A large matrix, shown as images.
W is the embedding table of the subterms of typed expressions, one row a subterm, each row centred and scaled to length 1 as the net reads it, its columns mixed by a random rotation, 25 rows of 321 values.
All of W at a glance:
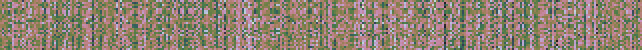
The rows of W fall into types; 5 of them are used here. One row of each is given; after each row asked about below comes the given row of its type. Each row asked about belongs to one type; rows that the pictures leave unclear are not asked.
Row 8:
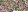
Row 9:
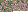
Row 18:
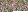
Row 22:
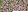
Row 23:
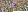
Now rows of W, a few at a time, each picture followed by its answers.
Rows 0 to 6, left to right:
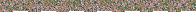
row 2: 8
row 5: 23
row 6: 23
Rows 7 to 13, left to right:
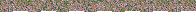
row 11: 18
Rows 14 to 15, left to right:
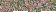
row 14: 8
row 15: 23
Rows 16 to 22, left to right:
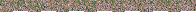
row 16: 8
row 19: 9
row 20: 22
